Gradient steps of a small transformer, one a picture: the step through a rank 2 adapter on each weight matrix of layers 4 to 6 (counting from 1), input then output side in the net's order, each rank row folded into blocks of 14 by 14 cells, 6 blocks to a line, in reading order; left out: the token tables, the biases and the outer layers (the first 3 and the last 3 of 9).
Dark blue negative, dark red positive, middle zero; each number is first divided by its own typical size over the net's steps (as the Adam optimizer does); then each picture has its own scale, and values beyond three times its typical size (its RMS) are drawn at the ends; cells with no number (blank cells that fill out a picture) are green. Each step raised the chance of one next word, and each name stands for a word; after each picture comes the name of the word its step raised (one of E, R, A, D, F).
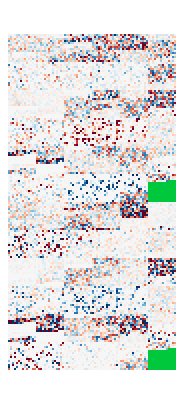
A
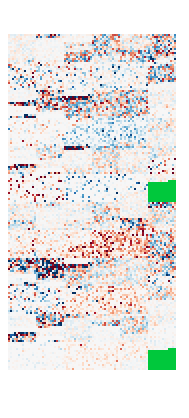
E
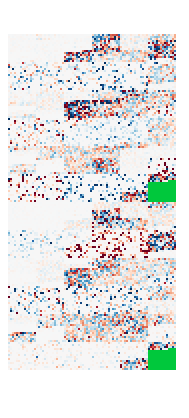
E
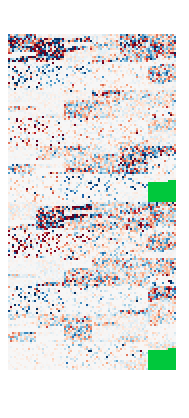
A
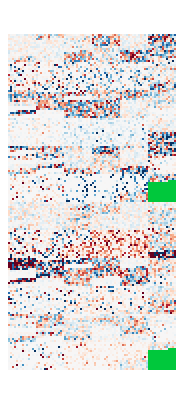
E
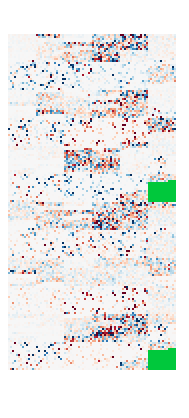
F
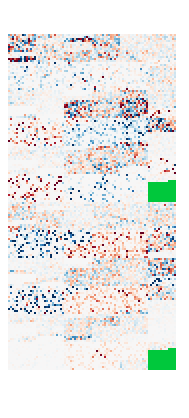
E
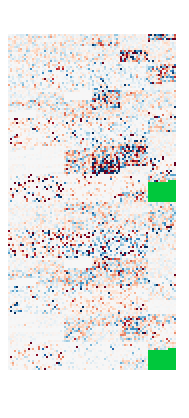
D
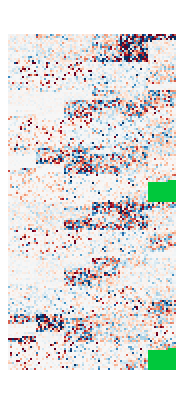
A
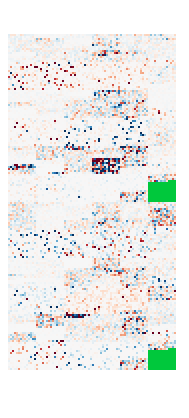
D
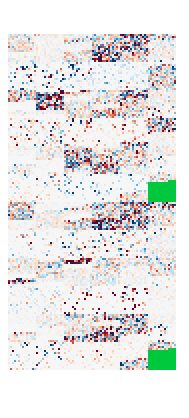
F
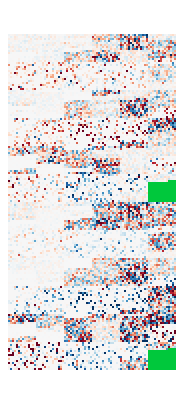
A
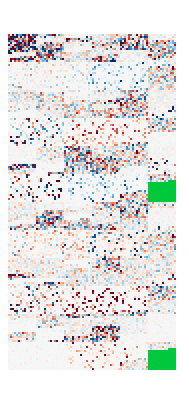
F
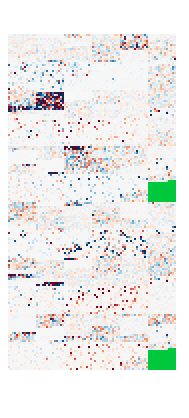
F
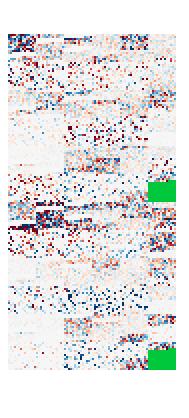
A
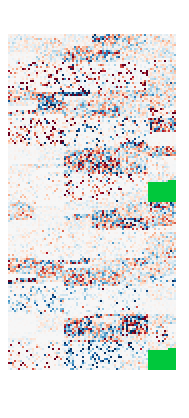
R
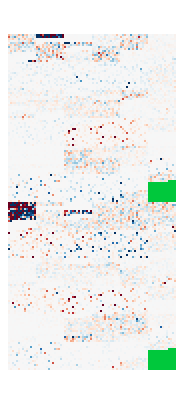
F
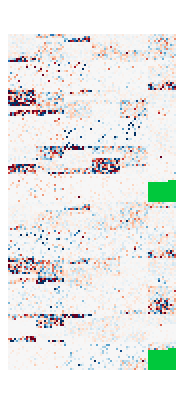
D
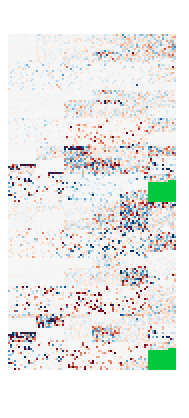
F
